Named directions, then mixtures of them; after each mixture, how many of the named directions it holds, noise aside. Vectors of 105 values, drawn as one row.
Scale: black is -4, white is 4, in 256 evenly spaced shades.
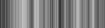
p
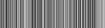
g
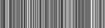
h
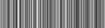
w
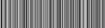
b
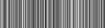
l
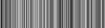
three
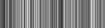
two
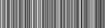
three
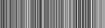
two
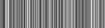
one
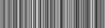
two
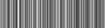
one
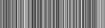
two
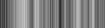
one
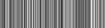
one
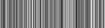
two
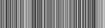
one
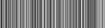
two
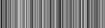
three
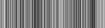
three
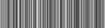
one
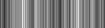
two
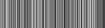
one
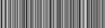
one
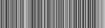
one
